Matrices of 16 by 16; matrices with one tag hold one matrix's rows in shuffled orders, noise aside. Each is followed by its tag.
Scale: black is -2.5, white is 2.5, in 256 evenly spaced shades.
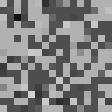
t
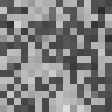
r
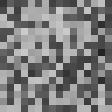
r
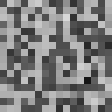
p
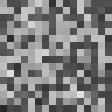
r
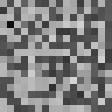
r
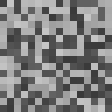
p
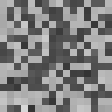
t
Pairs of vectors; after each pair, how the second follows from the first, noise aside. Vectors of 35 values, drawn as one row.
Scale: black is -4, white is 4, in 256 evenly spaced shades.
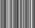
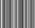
wrapped around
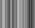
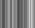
negated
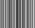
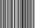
shuffled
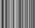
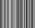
shuffled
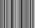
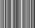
negated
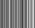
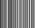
shuffled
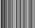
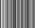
negated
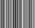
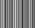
negated
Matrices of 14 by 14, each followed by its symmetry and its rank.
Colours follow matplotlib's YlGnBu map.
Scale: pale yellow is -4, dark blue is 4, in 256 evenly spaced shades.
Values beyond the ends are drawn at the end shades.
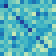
symmetric, full rank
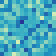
symmetric, full rank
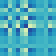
symmetric, rank one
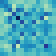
symmetric, rank three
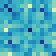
symmetric, rank three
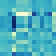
antisymmetric, rank two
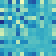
antisymmetric, rank two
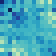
symmetric, rank three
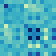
symmetric, rank three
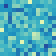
symmetric, full rank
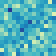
symmetric, full rank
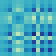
symmetric, rank one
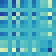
symmetric, rank one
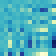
antisymmetric, rank two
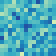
symmetric, full rank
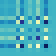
symmetric, rank one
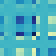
symmetric, rank one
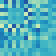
antisymmetric, rank two
